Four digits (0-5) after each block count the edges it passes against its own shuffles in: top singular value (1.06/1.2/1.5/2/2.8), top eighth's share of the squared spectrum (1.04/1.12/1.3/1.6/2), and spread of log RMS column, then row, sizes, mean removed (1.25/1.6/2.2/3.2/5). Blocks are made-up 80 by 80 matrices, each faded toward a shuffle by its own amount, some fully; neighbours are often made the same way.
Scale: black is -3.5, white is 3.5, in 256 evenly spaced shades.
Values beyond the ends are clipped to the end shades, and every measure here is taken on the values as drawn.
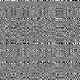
5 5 2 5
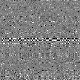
4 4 1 3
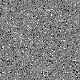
2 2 0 1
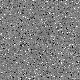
2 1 0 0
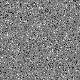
2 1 0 1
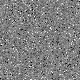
1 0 0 0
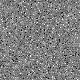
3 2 0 0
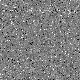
1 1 0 1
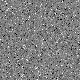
0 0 0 0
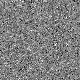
0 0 0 0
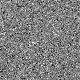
0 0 0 0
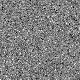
0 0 0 0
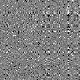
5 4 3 2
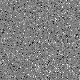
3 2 0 0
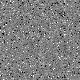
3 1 0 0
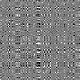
5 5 4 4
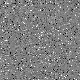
3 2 0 0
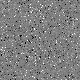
0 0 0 0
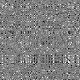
5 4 3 3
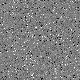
2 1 0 0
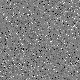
0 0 0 0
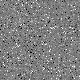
2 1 0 0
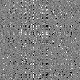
4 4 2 2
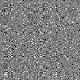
4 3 2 2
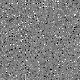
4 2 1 1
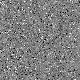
1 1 0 0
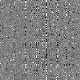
4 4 3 1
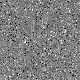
2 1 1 0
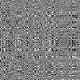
5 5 3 3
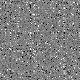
3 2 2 1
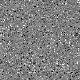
3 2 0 1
